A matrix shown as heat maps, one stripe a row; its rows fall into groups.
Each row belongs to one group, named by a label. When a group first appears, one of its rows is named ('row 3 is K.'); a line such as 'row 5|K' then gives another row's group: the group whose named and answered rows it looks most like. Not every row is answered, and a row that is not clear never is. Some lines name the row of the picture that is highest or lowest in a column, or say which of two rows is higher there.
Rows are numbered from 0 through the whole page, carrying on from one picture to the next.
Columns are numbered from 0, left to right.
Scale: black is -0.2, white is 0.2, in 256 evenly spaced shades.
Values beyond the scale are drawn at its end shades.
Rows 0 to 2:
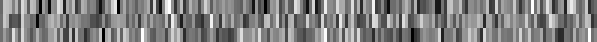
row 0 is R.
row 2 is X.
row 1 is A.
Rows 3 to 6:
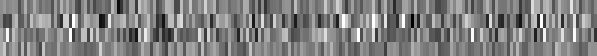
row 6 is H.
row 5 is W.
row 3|R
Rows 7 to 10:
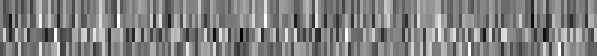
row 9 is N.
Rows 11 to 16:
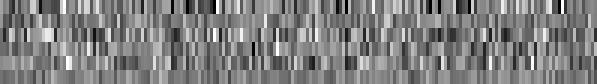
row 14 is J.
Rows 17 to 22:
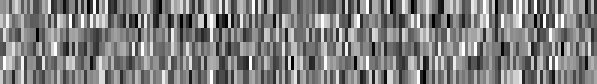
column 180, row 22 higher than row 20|No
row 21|H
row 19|A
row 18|W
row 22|W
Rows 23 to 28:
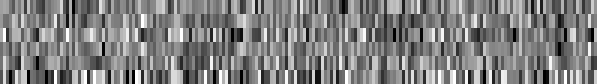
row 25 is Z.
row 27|A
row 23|W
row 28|N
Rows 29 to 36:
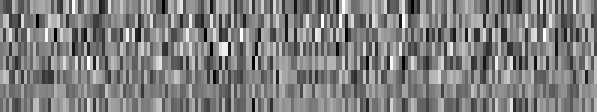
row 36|J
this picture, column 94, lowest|29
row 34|N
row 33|J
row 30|A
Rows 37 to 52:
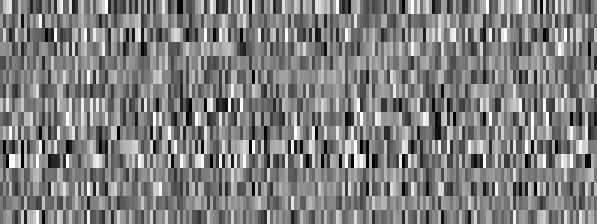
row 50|J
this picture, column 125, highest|45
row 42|J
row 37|W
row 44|W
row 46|R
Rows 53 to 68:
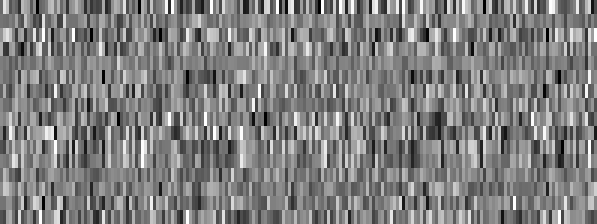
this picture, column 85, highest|53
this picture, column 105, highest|62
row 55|H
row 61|R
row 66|H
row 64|X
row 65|A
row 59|N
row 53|A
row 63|X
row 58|X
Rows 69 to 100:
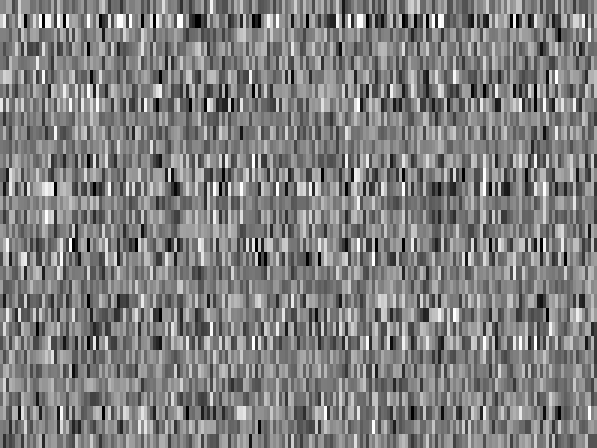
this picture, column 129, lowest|75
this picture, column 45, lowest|86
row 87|R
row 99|R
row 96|Z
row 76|W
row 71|X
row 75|J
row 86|W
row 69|W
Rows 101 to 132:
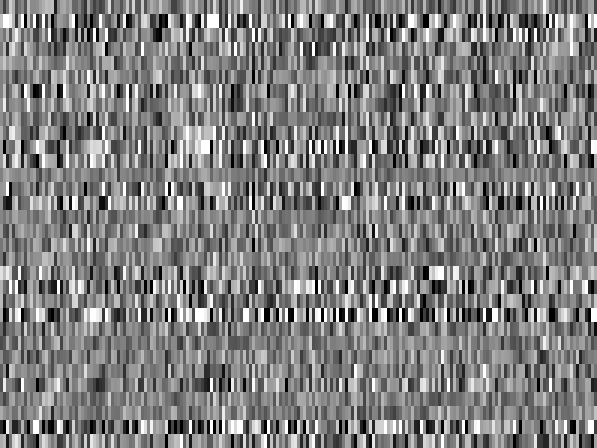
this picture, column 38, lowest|120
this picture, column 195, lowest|102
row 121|R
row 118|J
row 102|H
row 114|A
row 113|R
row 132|Z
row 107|Z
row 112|Z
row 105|H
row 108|Z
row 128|A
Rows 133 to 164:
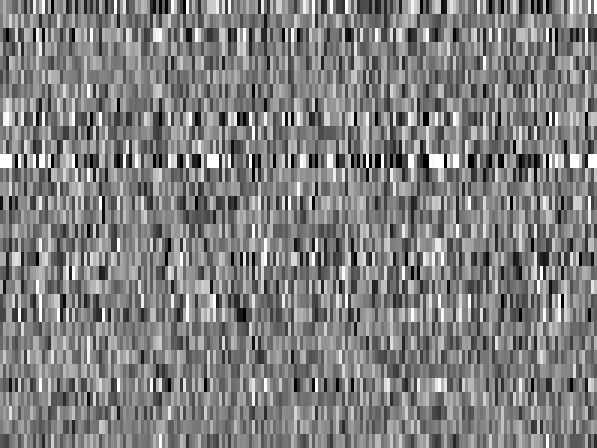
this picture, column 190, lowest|160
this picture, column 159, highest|133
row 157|J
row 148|X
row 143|Z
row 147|X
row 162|R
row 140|R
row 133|H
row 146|R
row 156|H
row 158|Z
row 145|J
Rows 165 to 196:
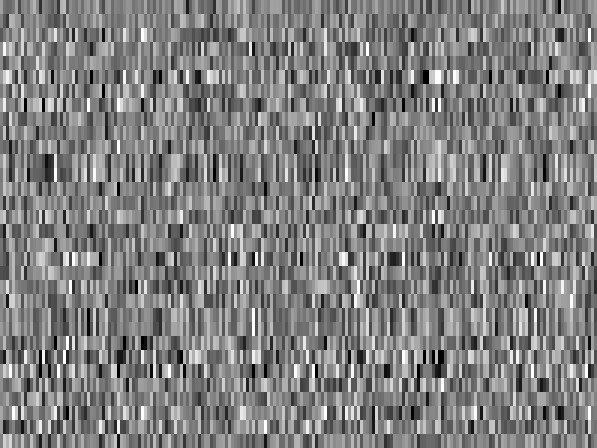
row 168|H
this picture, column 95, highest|177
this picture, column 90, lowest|189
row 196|R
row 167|X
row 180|Z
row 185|W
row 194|X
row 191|R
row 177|N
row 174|A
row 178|R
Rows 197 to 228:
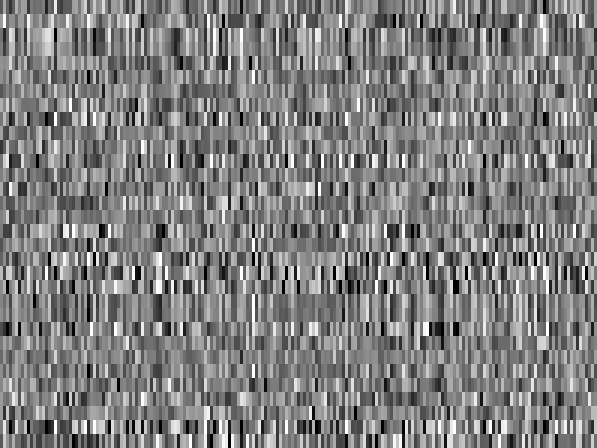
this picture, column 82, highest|228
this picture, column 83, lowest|201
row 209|N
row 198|Z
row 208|A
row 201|W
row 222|N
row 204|W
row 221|Z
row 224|R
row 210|R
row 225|X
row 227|N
